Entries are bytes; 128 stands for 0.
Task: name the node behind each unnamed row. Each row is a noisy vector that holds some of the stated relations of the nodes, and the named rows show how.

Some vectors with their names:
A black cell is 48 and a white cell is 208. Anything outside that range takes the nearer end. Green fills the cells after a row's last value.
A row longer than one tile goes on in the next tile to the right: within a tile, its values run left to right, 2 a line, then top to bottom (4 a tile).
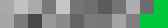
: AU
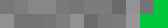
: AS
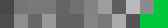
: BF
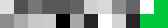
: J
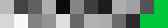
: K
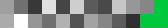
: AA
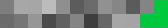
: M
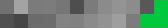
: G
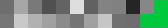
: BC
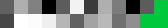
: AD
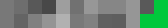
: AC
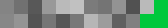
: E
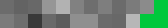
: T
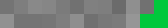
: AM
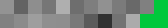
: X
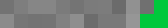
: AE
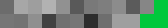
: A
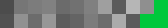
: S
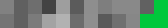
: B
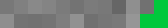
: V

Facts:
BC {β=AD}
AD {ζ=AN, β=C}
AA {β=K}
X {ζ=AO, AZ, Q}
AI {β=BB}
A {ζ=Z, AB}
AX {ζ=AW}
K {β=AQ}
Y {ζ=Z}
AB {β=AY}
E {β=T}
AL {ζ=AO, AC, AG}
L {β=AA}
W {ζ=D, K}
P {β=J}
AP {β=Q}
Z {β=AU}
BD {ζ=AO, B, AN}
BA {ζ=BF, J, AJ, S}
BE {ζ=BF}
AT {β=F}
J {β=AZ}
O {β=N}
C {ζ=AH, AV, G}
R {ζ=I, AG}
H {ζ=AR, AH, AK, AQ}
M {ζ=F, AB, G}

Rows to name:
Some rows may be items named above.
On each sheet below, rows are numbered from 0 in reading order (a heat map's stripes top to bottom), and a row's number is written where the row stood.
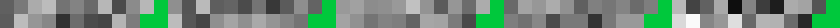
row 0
BA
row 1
D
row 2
AT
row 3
Y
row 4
K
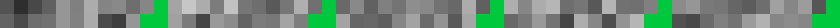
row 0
Q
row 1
AU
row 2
AW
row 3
H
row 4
AH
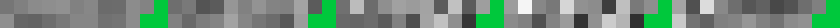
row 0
AY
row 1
I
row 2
AB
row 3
Z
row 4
W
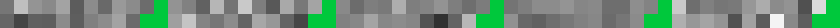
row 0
F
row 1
L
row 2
AL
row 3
AY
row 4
P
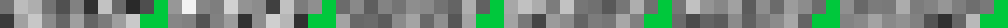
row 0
C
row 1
Z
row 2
AW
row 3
AU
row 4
F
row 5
AL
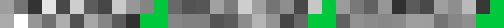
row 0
AA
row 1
AP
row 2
AQ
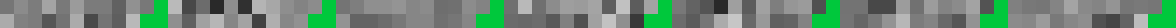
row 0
AX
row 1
AZ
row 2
AY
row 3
AB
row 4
AO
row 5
AG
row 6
R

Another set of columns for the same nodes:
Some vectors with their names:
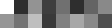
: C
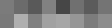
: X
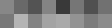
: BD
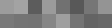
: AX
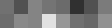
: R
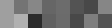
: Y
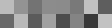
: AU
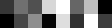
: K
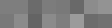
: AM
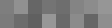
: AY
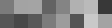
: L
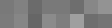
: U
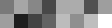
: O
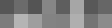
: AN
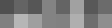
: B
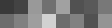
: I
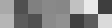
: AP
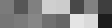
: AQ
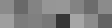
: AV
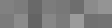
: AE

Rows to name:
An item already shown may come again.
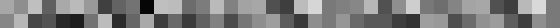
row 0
Z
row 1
D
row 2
AT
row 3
AB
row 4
AT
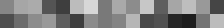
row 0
AT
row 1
Z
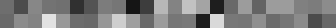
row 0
R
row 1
Q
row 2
AW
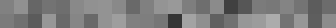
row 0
AY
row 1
AV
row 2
AC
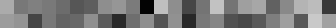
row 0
M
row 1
W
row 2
L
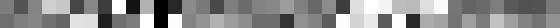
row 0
AQ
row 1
AD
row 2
G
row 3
J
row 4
AL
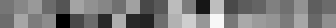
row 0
F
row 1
N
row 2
AO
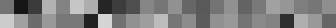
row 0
Q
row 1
AG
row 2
AH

